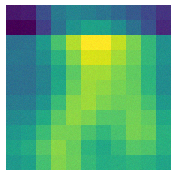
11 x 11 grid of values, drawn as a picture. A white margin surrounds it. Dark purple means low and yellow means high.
There are no lone odd cells. The top left is the ninth with the lowest average. The centre is the calmest part. There are no regular stripes. The bottom part is higher, past a seam about 20% of the way down.
